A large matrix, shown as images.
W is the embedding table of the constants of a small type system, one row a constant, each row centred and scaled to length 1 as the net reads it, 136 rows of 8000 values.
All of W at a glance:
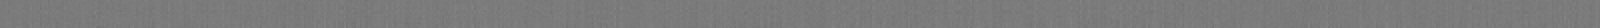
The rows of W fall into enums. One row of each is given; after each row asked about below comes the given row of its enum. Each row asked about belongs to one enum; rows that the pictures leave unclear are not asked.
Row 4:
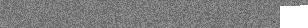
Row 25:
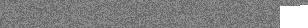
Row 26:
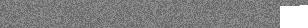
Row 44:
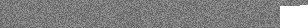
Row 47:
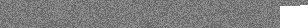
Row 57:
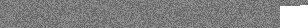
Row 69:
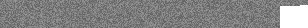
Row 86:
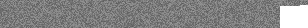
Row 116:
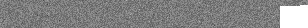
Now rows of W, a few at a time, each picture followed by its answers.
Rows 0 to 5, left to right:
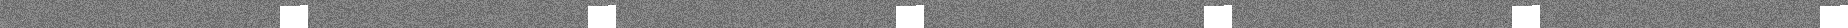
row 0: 4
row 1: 25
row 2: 4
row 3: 26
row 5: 57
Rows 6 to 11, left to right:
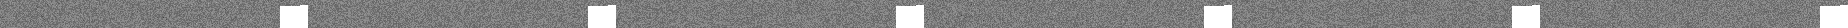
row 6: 57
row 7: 26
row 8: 25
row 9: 116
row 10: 25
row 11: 47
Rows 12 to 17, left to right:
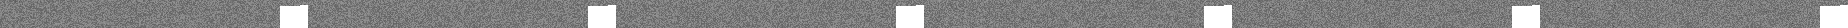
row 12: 25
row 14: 26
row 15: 69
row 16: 47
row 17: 47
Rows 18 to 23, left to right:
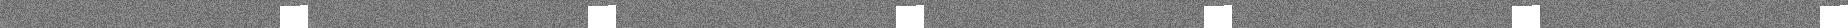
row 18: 4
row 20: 57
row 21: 4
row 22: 57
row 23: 86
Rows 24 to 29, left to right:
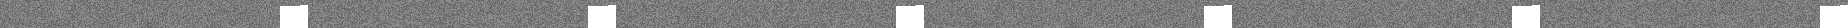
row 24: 47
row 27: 47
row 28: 86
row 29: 25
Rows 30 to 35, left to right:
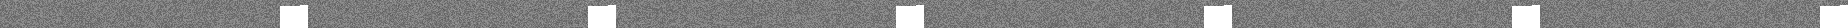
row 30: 26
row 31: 44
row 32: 25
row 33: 86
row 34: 86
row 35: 86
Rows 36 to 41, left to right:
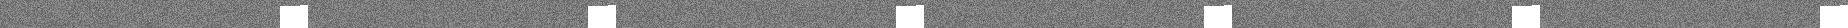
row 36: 47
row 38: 57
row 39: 116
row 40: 86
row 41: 4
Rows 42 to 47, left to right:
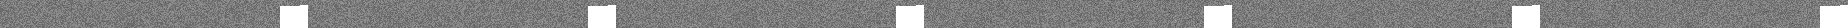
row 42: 86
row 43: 26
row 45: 4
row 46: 44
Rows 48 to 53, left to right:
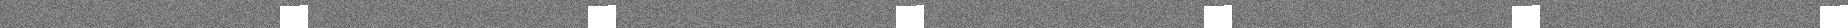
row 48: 86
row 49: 57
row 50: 25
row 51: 57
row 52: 47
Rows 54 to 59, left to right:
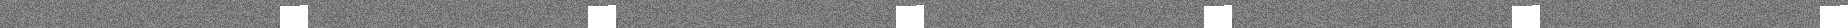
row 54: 69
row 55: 57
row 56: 25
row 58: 25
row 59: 47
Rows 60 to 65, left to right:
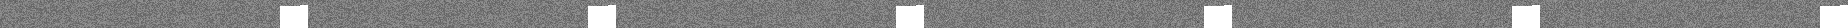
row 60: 25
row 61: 25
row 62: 25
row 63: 4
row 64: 4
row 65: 69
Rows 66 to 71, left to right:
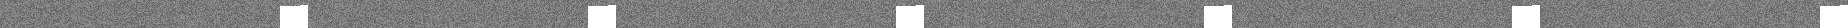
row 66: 25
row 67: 4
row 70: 57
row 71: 86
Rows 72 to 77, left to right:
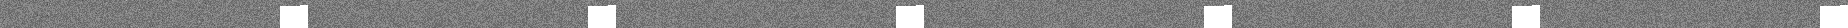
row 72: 116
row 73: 86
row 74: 69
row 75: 47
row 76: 26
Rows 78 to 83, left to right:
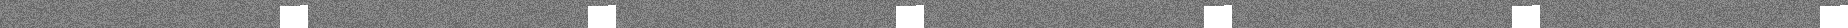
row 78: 25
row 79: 47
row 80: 4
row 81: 57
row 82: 57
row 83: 57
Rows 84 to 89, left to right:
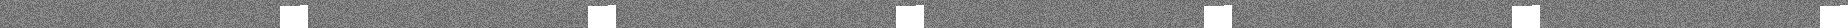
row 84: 26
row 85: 44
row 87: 4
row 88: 26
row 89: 4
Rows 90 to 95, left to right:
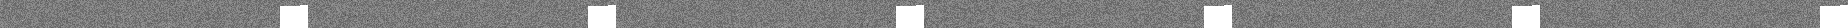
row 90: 4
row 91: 116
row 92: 4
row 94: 116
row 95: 47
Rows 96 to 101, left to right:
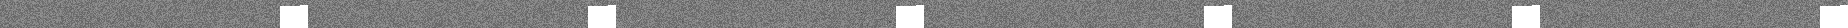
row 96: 26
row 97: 86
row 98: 4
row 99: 26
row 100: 26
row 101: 116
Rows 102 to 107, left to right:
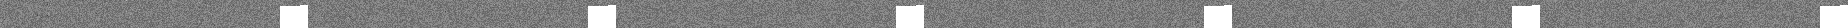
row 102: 116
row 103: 57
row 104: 25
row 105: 4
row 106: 86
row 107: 69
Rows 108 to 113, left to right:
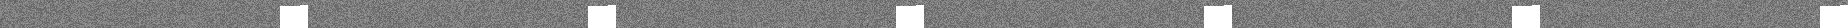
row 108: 25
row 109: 26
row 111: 86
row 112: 86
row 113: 116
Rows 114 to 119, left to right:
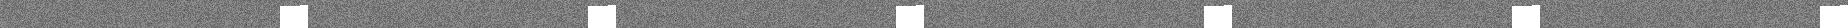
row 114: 4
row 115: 26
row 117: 26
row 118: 69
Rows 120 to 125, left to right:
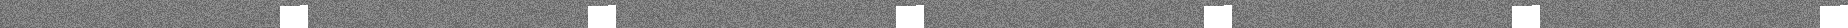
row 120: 44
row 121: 47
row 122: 57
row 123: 86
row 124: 26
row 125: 47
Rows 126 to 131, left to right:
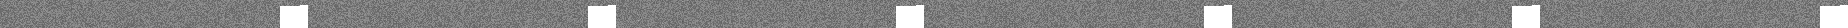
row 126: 86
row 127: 26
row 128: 4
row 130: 86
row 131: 26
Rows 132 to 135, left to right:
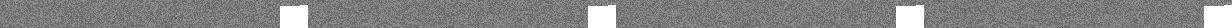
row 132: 26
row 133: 25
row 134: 86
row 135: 25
